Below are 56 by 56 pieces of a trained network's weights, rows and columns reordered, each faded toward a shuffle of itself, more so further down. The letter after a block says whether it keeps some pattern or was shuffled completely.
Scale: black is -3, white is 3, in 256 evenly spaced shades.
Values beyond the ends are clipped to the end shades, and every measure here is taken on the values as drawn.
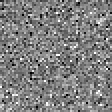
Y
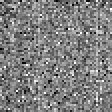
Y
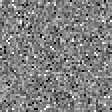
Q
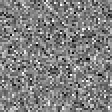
Q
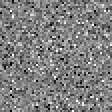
Q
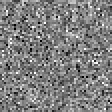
Q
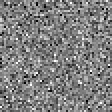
Q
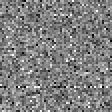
Y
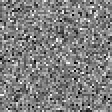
Q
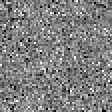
Q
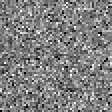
Q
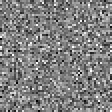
Y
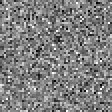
Y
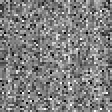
Y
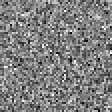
Q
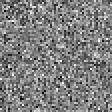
Q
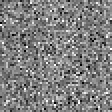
Y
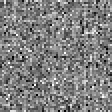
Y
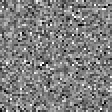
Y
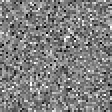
Q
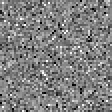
Q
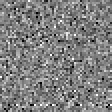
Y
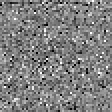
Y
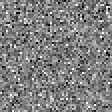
Q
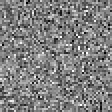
Y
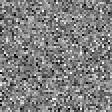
Q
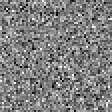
Q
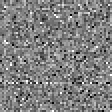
Y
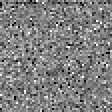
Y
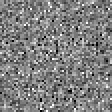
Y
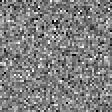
Q
